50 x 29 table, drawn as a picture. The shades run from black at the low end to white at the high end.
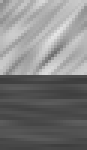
The table splits into 2 rows of 1 panel. Panel 1,1: high, slanting up to the right. Panel 2,1: low, streaked across, faint in contrast.
